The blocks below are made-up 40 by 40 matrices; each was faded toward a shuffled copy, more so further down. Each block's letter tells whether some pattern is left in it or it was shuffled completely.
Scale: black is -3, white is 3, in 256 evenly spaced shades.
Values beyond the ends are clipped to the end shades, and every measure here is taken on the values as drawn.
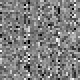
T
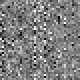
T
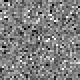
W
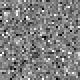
W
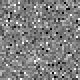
W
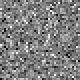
W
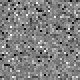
W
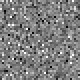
W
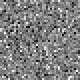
W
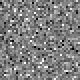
W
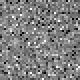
W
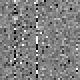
T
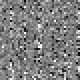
T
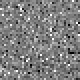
W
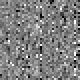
T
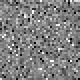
W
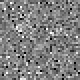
W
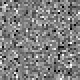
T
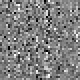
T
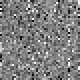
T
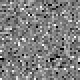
W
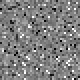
W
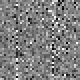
T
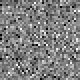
W
